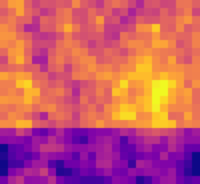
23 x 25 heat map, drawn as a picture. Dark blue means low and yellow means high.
Seam: horizontal, 70% of the way down, the top part higher. Ninth with the highest average: middle right. Stripes: none.
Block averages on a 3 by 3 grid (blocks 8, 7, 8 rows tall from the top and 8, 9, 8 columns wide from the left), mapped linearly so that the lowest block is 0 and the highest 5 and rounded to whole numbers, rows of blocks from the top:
3 3 3
4 4 5
0 0 0
